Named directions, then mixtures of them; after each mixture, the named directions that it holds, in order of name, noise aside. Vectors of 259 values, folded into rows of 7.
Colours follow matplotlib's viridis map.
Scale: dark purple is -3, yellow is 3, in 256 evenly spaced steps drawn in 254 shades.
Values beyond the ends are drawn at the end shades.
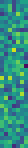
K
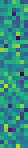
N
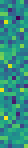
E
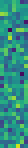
K, N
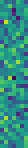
E, K, N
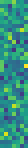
K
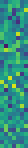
K, N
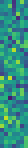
E, K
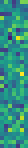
K, N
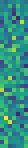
E, K, N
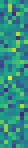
K, N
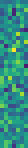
K, N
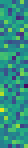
E, N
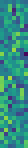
E, K, N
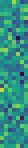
K, N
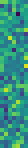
K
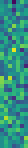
E, K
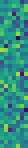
N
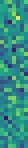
E, K, N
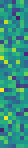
E, K, N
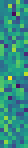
E, K, N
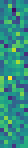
E, K, N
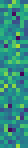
N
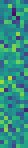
E, K, N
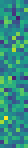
E, K, N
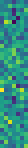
E, K, N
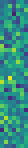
E, K, N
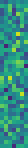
K, N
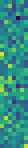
E, K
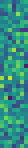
K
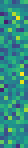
E, K, N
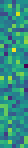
K
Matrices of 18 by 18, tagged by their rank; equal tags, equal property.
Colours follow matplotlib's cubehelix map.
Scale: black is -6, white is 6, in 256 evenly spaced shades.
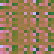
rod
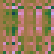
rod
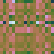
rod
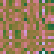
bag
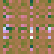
rod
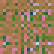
bag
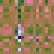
rod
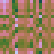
rod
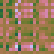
rod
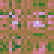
bag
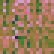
bag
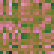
bag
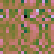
bag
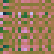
rod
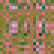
bag
